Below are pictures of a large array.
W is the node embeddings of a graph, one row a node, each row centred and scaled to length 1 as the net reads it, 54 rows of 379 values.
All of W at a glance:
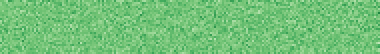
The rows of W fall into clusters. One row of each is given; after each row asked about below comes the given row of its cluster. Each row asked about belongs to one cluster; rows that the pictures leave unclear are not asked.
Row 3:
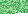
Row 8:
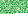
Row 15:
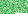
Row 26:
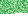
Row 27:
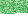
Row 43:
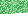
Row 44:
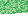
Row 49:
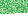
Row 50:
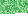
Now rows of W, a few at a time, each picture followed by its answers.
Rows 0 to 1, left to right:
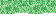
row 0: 50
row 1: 50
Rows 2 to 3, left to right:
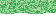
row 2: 27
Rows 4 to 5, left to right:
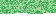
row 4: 8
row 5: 3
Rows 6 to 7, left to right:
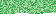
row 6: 15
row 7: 44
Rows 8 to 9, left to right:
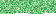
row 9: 50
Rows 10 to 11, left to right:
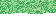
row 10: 43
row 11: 3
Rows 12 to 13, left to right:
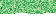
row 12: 26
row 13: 3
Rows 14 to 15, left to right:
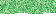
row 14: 27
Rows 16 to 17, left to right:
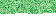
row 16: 49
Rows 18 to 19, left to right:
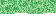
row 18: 50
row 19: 26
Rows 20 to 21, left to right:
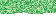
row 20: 44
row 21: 3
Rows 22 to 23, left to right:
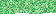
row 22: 15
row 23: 44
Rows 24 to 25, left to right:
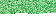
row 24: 49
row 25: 43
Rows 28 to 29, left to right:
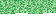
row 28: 15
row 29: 15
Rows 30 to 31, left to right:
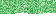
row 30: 15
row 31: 43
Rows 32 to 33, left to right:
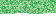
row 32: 8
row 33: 26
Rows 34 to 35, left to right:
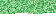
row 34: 44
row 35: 27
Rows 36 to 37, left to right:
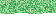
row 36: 27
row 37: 49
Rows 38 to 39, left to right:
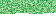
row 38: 49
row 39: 15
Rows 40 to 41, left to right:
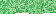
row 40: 44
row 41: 27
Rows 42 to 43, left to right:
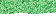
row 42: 26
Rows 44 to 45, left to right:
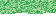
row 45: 3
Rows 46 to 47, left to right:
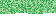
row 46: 49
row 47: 15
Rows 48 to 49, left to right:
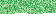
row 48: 50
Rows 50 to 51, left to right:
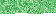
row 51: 8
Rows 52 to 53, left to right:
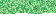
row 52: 49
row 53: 50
